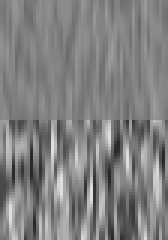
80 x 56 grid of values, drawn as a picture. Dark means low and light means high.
The top part is calmer, up to a seam about 50% of the way down. Neither half mirrors the other. The grain runs up and down. There is no overall slope.
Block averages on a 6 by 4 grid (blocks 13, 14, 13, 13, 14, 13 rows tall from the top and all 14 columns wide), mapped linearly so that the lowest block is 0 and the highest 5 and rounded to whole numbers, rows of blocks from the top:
3 3 3 3 / 3 3 3 3 / 3 3 3 3 / 3 3 3 2 / 0 5 2 4 / 4 4 2 2
